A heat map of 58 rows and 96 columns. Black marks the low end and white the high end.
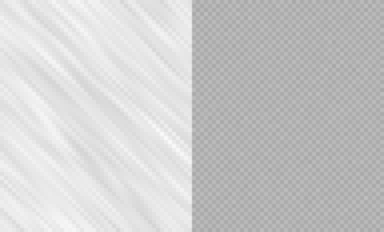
It is made of 1 by 2 panels. Panel 1,1: very high, slanting down to the right, faint in contrast. Panel 1,2: high, checkered, faint in contrast.
